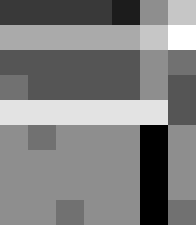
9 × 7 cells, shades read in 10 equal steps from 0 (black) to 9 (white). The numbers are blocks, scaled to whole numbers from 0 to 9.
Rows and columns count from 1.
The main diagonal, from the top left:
2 6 3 3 8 0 5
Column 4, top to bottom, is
2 6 3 3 8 5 5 5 5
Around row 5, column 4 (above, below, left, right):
3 5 8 8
